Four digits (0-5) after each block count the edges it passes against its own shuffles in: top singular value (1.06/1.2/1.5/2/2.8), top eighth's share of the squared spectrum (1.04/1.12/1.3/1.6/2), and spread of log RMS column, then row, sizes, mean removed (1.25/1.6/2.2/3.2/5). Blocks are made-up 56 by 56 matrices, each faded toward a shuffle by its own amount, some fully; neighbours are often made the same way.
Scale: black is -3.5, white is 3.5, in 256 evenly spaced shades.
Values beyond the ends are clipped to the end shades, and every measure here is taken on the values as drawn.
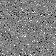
1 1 0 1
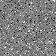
0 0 0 0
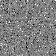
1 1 0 0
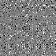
3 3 2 2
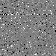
3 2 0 1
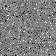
0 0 0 0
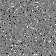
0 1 0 0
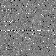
3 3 0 1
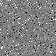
1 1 0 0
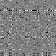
4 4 1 3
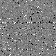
3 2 0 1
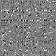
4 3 1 2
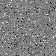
1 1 0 0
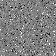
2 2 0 0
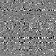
4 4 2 3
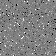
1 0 0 0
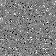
2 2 0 1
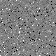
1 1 0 0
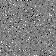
2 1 0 0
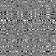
4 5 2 3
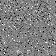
2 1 0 0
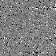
3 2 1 1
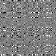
4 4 2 3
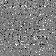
3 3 0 2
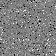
1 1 0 0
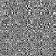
4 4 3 2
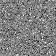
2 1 0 0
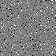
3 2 1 0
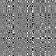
4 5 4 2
